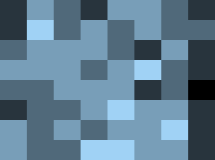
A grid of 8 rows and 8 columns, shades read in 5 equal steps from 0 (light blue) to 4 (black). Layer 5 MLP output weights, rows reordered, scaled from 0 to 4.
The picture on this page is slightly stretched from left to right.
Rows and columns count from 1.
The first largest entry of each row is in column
1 1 6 8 8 1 8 8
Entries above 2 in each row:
3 1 2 1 2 2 1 1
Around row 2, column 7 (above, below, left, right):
2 1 1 2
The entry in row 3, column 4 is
1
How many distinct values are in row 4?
4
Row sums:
16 13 14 11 16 13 11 10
